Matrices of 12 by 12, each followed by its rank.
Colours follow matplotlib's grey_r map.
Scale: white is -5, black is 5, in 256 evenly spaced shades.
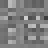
two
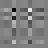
one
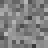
full rank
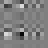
one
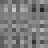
two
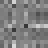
two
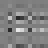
one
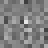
two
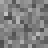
full rank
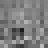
two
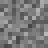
full rank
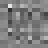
two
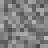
full rank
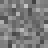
full rank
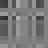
one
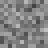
full rank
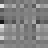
one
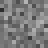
full rank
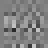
two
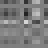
one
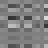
one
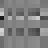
one
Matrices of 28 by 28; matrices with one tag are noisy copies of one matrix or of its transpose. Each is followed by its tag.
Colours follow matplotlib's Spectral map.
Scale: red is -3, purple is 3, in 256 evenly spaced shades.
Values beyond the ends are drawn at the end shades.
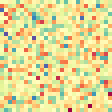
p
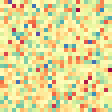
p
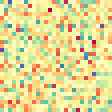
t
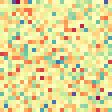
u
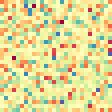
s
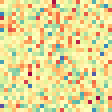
u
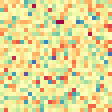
s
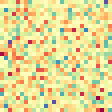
u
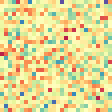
u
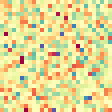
s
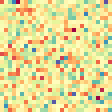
u
